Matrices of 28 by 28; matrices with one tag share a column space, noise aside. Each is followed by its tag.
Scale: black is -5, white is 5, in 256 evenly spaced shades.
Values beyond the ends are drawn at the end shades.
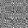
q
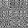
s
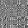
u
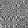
u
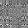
u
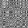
s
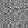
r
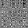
s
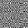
q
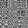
s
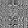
u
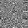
q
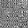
s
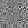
r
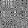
s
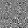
q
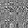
r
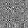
r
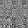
u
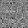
q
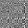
q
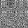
s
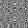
r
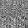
u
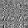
u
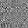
r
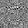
r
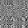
u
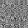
u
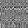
r
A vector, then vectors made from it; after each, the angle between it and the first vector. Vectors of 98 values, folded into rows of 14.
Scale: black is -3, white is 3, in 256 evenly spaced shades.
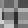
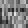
partly opposed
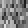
partly aligned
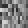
orthogonal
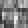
nearly opposite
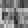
nearly parallel
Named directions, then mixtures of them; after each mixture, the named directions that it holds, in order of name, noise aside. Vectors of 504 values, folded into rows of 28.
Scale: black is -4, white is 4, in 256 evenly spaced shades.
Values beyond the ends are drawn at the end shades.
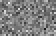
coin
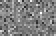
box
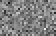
coin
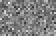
coin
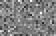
box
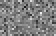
box, coin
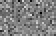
box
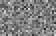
box, coin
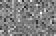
box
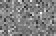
box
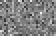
box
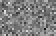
coin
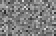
box, coin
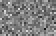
coin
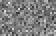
coin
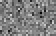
box, coin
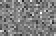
box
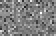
box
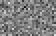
box, coin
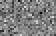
box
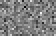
box, coin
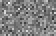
coin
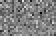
box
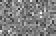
box, coin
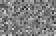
box, coin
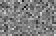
box, coin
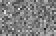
coin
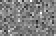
box
